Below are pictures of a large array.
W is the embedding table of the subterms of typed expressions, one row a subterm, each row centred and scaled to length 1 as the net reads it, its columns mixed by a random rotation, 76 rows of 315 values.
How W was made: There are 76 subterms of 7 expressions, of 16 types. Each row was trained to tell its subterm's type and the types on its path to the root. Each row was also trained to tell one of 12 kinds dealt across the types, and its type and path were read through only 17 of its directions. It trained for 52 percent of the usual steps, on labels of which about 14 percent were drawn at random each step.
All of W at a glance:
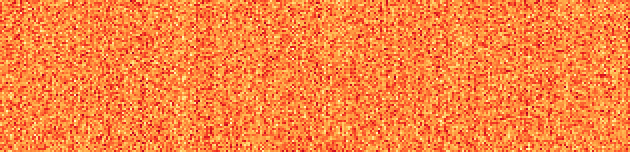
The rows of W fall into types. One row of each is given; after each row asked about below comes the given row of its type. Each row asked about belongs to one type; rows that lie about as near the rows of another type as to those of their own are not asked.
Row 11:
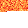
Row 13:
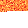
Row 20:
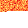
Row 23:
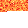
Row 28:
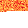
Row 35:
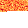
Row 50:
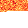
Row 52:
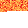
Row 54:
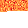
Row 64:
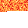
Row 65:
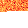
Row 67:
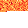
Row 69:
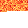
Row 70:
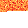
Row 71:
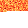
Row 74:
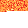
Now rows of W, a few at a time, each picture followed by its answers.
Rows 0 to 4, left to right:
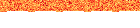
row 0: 20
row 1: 13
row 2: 50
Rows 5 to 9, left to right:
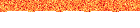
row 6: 74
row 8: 28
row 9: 13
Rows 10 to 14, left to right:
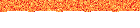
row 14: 64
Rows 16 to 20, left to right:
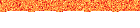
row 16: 28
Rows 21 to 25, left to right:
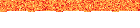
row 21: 65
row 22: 20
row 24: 35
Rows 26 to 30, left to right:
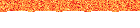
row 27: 50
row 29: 70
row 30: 67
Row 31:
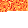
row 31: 74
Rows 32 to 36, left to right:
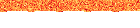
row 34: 54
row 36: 54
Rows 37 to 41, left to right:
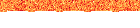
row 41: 13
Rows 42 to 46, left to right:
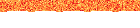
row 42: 67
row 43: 70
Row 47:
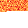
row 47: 71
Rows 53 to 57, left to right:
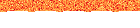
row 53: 74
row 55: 67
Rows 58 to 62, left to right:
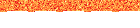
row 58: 20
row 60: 54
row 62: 35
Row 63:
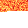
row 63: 64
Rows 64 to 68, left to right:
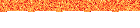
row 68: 69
